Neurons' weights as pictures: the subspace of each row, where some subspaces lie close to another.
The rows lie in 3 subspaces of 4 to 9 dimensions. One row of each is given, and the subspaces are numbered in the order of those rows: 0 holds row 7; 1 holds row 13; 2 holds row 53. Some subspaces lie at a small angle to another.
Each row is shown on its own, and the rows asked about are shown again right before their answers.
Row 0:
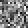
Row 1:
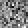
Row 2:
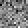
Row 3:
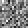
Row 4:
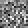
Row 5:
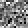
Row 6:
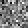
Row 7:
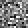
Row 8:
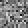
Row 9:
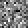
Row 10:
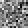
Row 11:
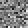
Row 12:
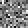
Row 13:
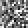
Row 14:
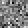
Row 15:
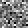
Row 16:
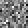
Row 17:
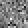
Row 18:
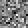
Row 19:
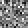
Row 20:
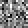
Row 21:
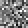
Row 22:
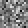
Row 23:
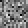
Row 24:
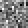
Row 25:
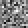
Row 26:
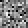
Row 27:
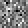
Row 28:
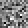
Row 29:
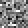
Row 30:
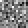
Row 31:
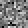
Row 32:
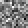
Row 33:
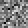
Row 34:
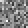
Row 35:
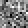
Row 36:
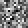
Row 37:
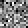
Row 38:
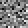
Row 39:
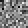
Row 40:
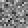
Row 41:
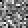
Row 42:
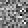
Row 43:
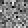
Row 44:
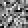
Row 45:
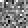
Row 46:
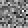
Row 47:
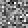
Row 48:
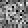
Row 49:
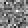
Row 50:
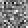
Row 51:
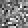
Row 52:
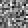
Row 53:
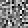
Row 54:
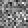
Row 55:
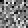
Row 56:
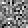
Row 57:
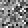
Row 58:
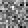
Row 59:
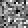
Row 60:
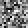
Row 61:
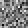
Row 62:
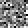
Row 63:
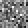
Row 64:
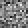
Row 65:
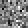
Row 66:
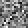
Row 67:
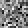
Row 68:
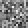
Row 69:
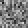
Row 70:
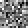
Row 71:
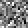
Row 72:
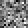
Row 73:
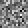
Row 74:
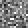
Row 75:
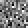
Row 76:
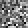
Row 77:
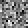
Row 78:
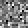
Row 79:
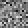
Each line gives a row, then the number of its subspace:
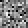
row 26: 0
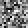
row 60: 1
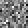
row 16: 1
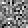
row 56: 2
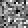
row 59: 2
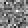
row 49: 1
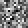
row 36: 1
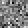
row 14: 2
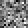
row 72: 2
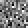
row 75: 2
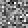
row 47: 2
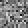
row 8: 0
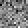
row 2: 2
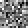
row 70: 0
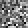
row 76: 0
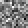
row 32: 2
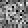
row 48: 0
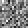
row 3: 2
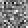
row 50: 1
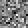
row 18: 2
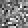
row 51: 0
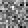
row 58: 0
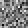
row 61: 0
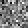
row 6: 2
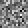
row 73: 1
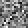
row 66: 1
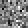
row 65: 2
